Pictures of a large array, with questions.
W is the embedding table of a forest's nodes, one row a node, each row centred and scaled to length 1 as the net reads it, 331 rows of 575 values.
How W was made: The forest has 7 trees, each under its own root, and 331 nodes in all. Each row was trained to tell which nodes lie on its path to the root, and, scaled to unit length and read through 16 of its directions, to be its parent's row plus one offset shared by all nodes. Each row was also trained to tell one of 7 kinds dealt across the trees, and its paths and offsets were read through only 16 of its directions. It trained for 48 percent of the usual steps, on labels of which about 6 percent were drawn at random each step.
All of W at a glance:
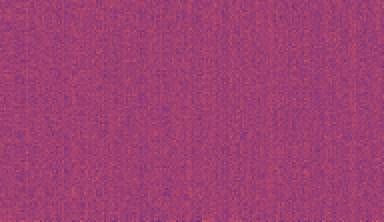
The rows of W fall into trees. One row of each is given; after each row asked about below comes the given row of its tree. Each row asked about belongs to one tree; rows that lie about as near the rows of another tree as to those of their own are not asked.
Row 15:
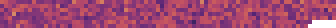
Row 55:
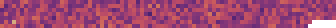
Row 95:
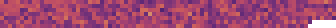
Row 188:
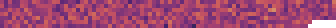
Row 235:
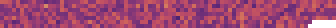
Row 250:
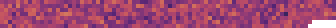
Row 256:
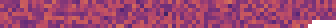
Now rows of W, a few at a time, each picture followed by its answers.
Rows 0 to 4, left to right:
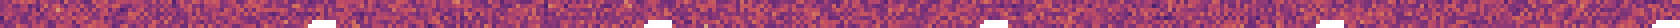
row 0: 256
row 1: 256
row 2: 95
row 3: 250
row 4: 55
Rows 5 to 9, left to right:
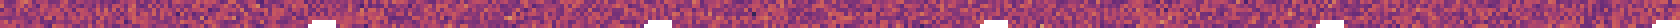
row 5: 256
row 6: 55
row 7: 55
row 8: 95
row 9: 250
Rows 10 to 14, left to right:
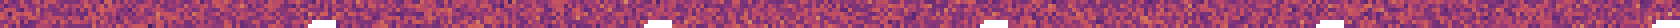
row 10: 55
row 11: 95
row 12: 55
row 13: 188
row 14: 15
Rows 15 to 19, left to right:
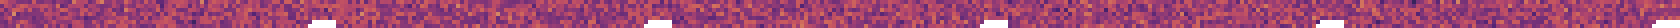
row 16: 55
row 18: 15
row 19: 250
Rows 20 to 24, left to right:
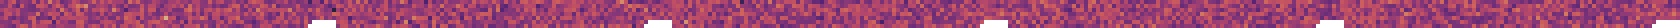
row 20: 95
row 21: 256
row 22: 250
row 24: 250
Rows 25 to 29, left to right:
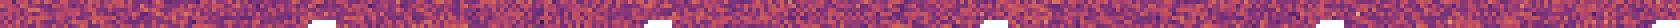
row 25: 55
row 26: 55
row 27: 250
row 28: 55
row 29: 15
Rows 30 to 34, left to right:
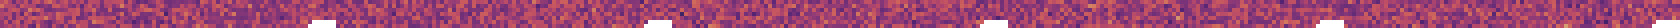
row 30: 55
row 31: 95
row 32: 256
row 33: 55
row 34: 250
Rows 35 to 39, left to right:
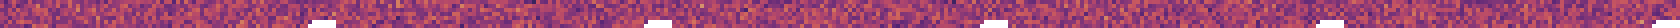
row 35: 95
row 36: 235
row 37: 95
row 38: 95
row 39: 188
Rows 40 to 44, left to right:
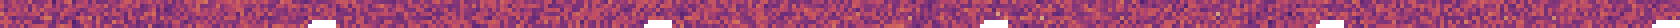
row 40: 256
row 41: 235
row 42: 55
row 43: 55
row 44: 95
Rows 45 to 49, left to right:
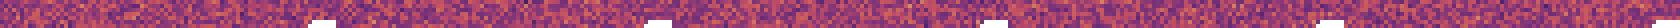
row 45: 55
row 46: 235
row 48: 15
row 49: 256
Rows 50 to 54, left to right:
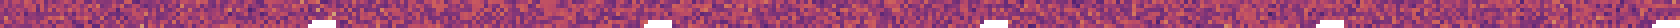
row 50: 256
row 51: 250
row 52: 95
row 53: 250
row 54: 250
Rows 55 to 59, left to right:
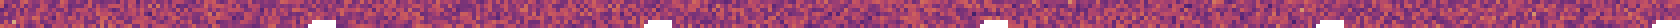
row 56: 188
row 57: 256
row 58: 55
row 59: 235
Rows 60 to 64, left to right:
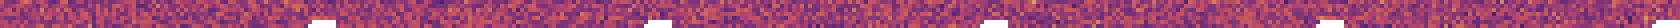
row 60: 256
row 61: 95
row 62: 188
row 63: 256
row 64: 55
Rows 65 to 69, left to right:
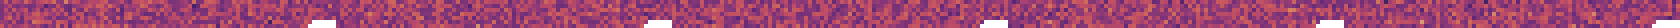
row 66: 188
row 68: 95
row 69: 15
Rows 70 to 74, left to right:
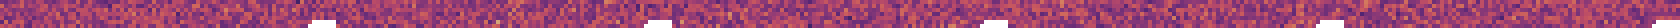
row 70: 95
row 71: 15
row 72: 188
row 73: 188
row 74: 256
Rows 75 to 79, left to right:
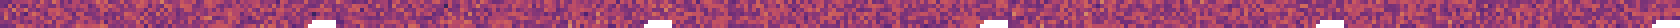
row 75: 250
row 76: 15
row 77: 235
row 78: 15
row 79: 15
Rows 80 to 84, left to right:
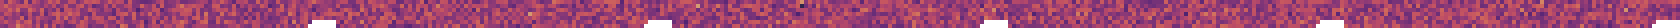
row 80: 188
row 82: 95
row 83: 188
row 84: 235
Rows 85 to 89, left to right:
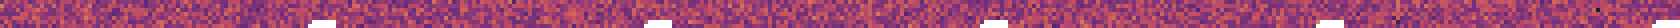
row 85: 55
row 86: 250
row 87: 95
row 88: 55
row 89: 235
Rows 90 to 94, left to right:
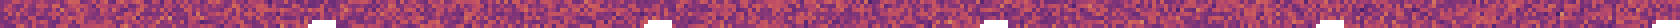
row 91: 256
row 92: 235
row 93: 95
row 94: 235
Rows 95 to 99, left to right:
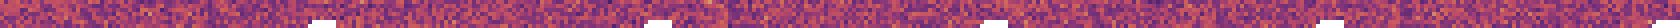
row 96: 55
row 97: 235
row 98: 15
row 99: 235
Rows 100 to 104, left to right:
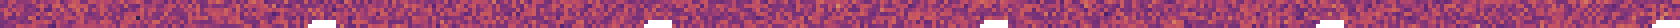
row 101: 95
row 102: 235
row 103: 15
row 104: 250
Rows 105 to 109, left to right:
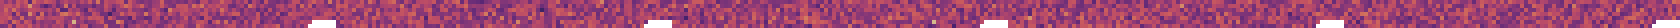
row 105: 250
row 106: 188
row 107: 256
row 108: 55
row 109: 235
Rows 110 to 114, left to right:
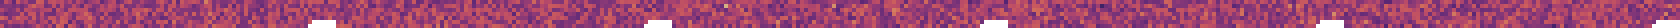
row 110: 250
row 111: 55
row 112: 95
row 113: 188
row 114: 188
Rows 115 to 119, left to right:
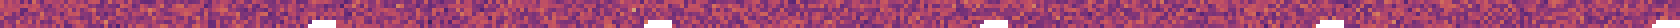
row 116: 250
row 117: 188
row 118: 256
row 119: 250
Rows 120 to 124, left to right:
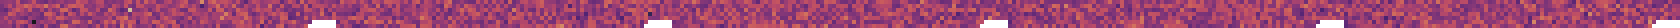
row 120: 95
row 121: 55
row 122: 55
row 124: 188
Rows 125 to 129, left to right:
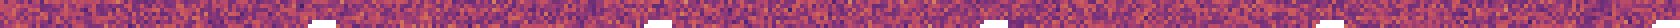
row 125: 15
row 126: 55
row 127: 95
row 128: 95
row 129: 55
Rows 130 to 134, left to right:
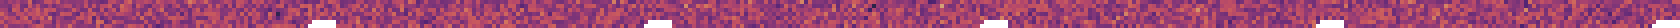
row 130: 250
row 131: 15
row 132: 95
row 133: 95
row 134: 55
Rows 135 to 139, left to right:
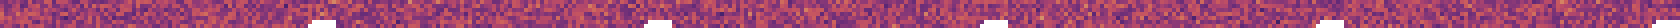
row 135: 250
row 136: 15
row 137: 235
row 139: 95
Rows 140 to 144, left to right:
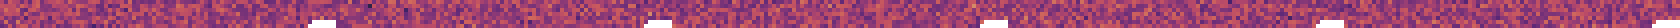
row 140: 95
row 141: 15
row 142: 250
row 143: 55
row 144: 250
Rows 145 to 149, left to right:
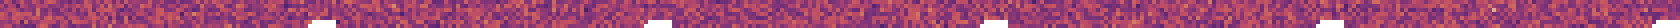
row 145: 55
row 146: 95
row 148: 95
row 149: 235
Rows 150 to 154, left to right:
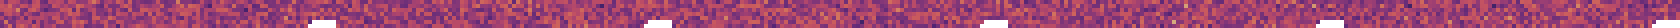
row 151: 250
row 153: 15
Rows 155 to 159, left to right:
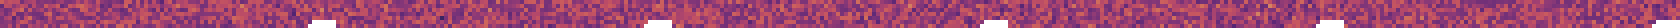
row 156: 256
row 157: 55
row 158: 235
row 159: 188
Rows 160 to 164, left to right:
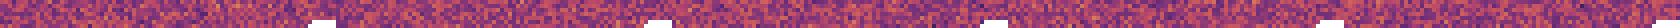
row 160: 55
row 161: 188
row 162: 95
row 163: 256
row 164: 235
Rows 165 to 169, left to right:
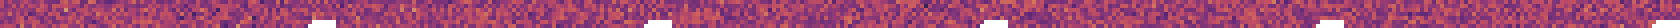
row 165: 95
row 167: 55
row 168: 256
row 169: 256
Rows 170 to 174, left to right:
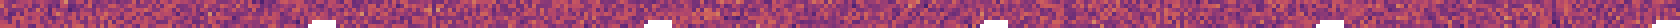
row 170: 55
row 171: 95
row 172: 55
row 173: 235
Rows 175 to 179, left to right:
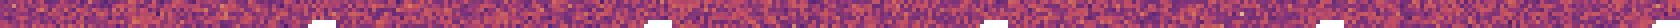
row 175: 95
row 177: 256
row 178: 55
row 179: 235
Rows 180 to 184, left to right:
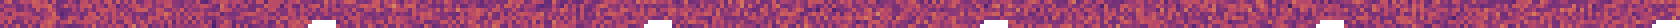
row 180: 235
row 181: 95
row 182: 15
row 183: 256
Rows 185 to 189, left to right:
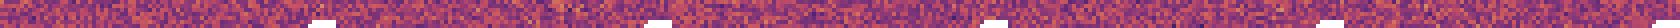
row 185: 256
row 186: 95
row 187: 55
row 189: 235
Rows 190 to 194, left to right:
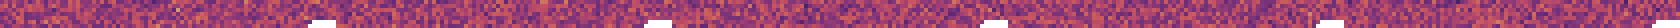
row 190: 15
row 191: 250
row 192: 55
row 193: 55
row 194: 95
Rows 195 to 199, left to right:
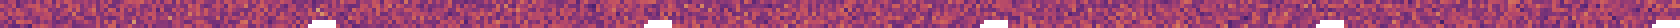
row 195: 95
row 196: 188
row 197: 15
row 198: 15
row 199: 235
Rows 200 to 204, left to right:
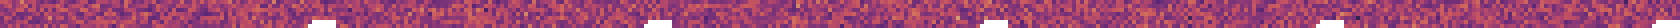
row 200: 256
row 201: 95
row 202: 95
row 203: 95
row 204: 256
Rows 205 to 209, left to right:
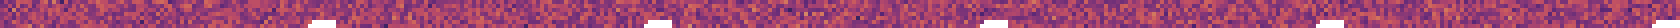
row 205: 250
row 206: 55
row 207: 188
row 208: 256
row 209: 55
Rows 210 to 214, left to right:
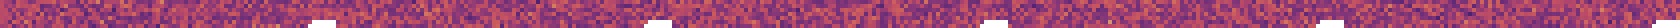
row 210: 250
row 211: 55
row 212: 95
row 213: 235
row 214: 95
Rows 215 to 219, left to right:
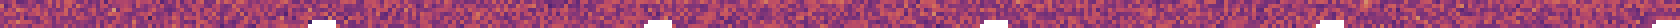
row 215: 15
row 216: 235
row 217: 235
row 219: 256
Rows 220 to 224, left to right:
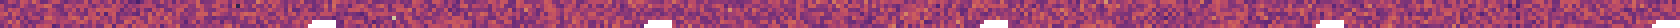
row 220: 188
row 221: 188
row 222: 250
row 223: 250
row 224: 256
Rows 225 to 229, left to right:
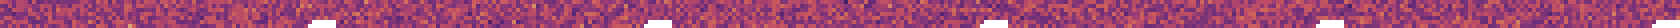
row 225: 250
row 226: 235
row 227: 55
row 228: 256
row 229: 55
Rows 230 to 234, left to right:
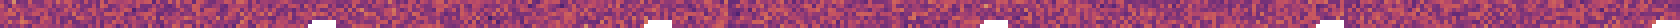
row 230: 15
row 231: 250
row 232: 235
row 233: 188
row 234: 250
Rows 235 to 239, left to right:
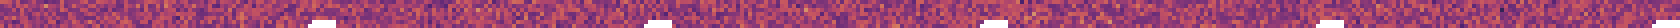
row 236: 95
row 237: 235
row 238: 55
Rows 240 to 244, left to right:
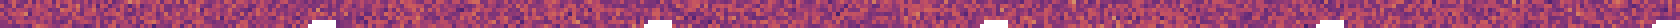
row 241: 95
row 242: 256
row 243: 55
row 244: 15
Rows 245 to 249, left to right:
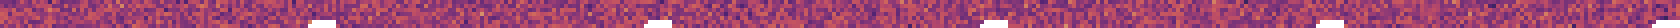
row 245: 250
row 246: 188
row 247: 55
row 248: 250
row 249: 15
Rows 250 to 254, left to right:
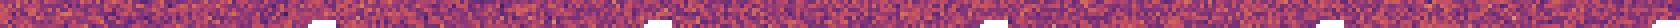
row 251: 188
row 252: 250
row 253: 15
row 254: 55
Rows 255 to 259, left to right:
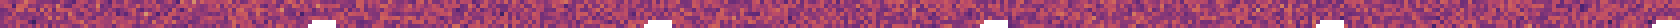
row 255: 256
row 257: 256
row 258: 188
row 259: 235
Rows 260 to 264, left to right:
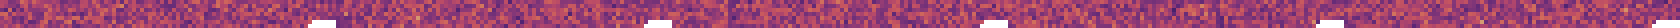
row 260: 256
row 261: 95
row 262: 235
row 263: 188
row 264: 188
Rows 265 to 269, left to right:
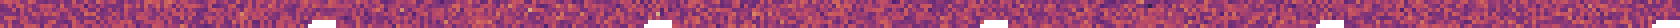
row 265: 235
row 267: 250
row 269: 15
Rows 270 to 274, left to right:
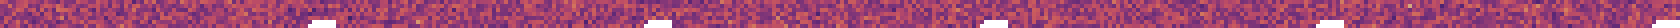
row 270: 256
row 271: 256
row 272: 15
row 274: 235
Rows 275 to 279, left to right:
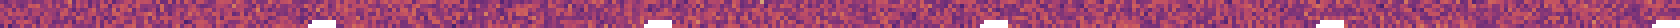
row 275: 95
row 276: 188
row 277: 55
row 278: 55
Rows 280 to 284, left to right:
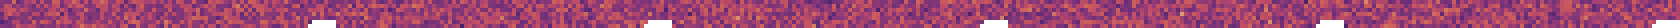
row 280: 15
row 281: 95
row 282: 188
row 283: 95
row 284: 95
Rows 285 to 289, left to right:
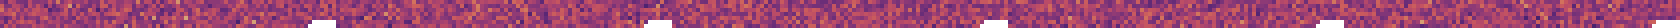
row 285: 15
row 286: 95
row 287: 95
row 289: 95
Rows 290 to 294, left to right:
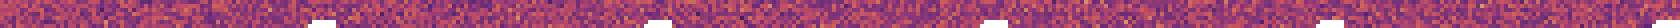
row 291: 188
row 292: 256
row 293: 256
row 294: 250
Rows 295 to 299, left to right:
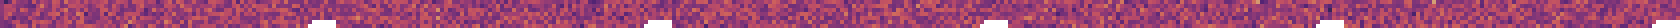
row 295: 15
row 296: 55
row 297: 188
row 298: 55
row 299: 55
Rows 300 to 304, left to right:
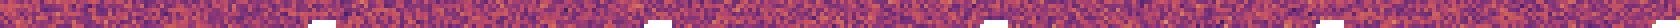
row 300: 15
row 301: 250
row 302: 15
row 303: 235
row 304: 55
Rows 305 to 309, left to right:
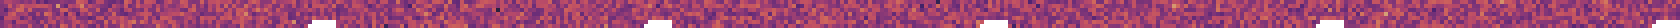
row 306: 55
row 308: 235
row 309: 235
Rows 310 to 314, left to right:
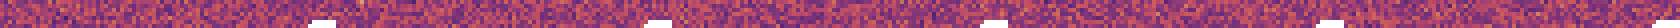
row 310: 95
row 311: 256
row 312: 250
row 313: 95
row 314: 55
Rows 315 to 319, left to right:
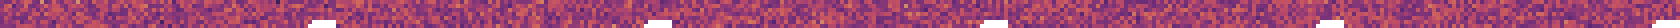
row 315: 256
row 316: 256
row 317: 95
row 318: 188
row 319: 55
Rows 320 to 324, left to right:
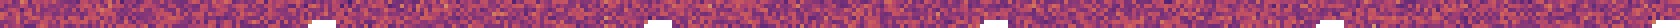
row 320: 55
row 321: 250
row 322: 95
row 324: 250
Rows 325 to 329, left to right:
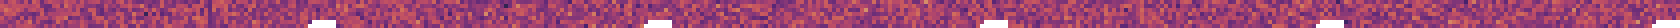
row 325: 15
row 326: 188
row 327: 95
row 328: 256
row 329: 95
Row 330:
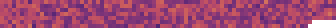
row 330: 250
